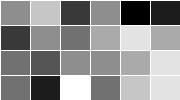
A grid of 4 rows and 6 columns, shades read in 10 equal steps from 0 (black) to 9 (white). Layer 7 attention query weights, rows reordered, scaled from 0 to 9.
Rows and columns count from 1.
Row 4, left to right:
4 1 9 4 7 8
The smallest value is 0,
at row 1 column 5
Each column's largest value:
5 7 9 6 8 8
